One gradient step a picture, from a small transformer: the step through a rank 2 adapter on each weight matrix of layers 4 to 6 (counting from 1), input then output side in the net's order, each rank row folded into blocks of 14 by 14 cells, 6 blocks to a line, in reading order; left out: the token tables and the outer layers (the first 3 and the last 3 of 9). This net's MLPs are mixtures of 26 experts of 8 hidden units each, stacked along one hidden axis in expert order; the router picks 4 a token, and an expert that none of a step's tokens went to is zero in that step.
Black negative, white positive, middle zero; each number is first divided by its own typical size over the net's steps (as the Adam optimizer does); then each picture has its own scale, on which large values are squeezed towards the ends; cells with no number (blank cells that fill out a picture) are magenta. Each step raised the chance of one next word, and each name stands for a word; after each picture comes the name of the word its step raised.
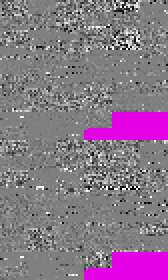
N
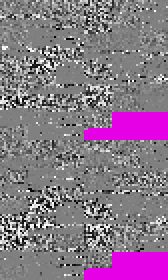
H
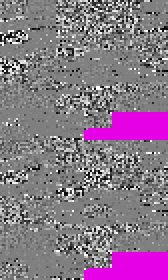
H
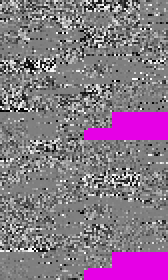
H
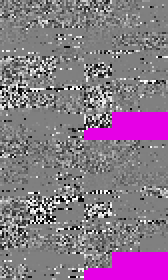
H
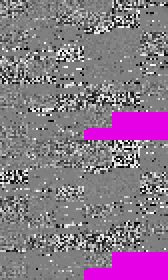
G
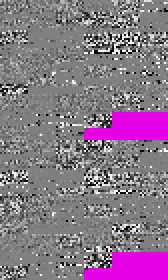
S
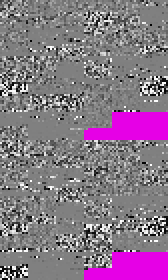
G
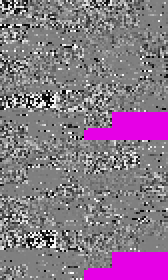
H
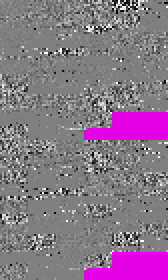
N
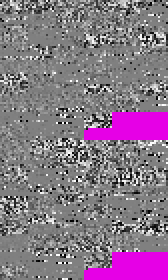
S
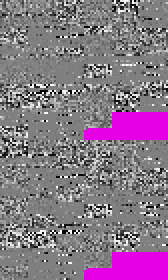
S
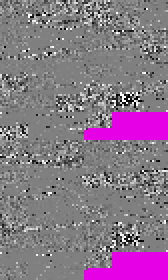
N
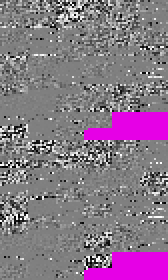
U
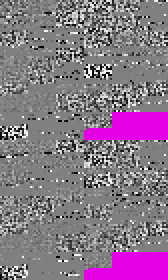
S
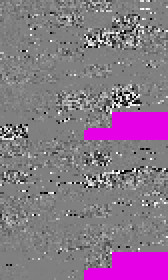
N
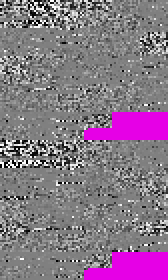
S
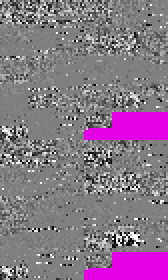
U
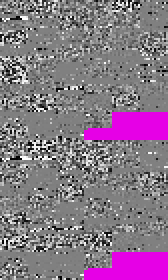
H
